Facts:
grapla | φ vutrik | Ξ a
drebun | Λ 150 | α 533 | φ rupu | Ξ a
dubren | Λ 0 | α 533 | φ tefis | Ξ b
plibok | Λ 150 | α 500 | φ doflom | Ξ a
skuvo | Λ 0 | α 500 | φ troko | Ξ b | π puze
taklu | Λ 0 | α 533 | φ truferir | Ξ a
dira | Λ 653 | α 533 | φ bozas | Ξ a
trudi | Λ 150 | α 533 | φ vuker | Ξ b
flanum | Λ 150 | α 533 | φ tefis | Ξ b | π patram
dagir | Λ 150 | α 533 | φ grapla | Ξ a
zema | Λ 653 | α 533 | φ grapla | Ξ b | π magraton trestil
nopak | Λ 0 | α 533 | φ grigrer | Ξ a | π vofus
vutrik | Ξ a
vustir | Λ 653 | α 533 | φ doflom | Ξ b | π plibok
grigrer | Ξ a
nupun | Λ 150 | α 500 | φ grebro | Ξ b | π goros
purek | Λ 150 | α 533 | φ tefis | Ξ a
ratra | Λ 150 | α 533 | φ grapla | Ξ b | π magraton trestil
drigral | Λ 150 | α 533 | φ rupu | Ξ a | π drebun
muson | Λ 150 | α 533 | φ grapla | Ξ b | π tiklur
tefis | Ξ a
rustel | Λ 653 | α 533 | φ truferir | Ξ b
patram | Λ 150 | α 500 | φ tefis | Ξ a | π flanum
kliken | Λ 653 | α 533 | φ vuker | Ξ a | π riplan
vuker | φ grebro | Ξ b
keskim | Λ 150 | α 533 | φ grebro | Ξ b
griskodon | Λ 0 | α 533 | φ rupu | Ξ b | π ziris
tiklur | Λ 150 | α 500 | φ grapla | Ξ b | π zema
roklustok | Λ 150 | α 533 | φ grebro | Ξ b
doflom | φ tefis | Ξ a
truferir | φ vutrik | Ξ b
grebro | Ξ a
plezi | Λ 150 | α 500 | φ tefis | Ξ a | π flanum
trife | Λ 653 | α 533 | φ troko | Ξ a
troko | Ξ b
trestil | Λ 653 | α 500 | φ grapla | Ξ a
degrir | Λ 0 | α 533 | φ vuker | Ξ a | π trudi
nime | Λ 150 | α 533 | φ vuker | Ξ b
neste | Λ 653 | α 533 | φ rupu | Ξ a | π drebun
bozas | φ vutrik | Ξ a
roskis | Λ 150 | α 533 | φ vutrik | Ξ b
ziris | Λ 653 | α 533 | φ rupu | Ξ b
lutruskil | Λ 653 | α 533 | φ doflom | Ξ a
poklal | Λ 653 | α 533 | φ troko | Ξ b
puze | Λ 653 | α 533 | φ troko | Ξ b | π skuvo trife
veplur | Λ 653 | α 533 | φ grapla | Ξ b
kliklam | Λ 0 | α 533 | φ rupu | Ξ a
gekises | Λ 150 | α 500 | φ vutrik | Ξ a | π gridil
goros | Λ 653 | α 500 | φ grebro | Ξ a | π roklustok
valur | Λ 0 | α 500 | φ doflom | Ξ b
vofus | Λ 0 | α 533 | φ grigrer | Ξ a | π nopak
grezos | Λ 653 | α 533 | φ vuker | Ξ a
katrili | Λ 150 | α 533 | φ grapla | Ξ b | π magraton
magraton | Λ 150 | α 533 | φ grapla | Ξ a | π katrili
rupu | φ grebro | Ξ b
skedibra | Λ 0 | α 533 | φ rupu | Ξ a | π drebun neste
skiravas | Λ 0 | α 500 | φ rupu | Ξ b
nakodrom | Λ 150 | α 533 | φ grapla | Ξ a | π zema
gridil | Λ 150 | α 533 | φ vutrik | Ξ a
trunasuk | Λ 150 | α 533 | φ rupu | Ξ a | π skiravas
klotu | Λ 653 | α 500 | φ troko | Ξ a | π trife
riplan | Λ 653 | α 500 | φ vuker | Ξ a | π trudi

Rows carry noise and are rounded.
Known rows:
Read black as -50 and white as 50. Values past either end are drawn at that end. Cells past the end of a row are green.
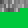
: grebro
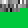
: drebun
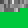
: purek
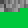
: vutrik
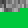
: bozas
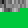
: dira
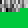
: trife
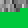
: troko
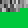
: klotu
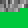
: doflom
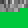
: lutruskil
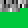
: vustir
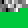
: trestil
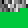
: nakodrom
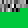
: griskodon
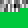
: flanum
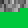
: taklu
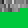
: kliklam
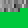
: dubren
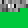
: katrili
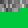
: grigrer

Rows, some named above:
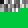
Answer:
patram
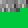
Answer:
rupu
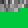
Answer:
lutruskil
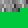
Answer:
vuker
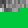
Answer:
bozas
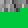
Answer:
troko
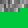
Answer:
tefis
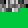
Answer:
gridil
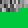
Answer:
klotu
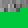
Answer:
roskis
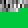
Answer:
plibok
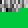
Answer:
trife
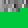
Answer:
valur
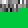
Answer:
drebun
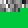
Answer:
skiravas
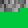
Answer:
taklu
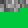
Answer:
dagir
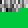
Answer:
trife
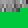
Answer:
nime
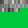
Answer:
grezos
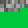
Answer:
grapla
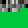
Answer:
gekises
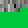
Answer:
truferir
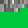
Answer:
purek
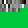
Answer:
trunasuk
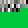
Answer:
ziris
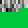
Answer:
trife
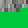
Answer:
poklal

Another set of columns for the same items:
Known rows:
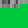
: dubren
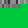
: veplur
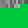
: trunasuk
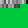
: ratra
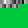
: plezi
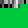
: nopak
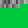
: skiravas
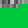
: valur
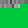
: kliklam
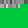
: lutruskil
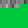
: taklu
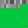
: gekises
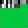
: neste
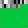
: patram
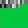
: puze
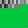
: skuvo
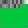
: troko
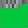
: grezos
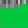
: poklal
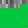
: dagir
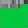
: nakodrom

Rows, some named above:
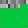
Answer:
doflom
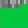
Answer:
vustir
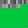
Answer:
grigrer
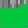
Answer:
vustir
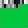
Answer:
flanum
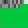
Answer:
troko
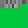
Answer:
grezos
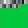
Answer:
plezi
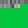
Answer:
kliklam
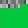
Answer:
doflom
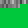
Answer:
griskodon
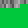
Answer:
trife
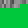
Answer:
klotu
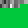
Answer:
vuker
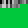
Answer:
drebun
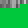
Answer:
nupun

